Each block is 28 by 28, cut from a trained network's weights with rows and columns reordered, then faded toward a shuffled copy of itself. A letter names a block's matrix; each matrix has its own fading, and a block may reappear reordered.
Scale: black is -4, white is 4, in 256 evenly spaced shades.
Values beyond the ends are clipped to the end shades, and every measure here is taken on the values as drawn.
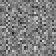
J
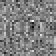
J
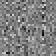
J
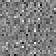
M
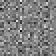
J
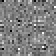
M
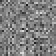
J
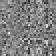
J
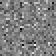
M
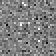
M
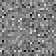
M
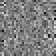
J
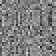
J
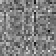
J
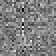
J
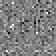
M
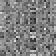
J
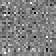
M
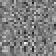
J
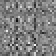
J
